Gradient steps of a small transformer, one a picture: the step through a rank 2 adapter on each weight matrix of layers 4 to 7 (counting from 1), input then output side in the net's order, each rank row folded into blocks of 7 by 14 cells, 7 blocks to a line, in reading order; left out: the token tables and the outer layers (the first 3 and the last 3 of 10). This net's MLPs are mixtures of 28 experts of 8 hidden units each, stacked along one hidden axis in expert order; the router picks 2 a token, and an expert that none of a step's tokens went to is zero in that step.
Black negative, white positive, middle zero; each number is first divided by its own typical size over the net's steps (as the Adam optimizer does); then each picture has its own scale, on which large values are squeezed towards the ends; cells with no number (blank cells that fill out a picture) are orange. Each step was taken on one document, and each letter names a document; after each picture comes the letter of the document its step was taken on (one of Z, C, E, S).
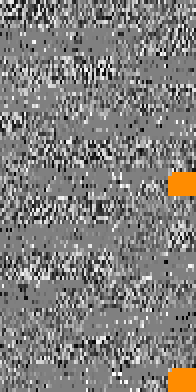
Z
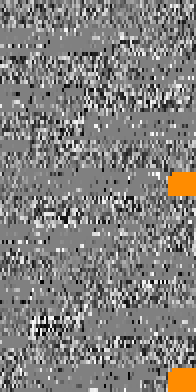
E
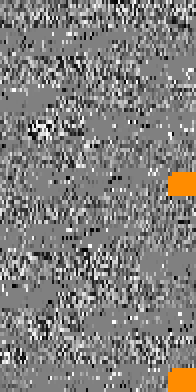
Z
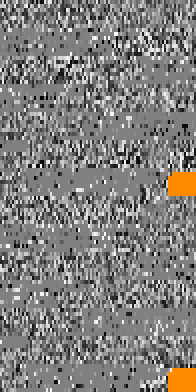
E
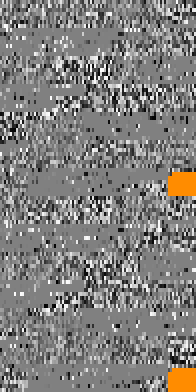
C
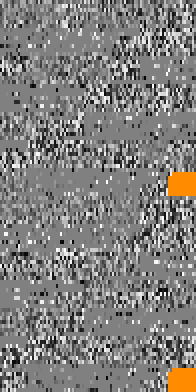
E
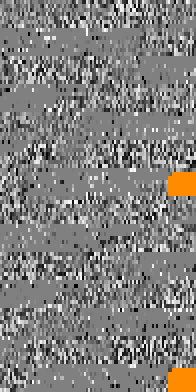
C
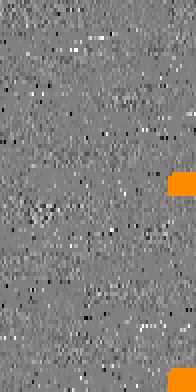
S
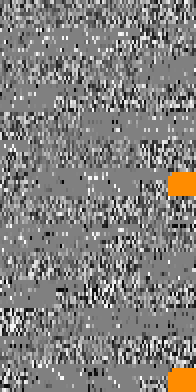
C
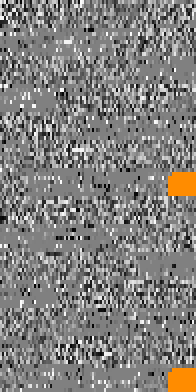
Z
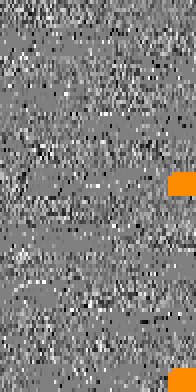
S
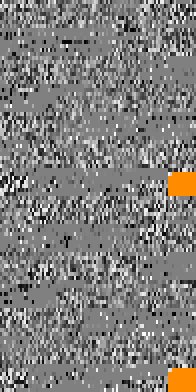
Z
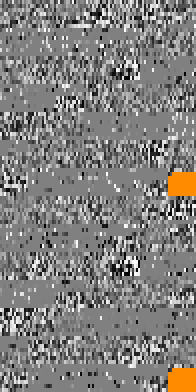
C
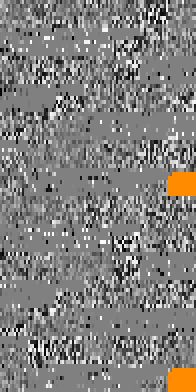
C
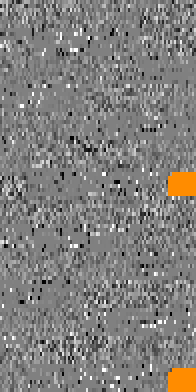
S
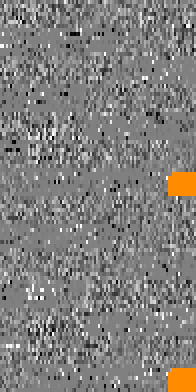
S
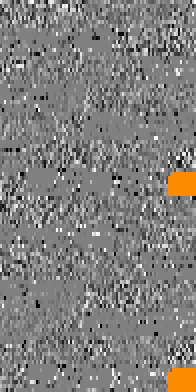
S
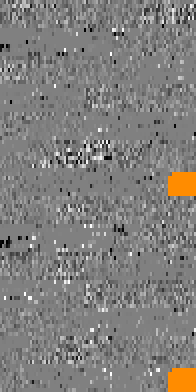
S
